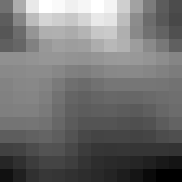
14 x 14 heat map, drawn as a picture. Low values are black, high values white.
Values rise toward the top. The ninth with the lowest average is the bottom right. The ninth with the highest average is the top middle. No lone cell stands out from its neighbours. No regular stripes run through it. A horizontal seam about 30% of the way down splits the table, and the bottom part is calmer. Values change most from cell to cell in the top left. The middle left is the calmest part.
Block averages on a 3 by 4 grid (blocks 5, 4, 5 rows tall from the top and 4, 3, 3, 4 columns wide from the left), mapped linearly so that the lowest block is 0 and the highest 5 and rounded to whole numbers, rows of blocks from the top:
3552 / 3222 / 1100
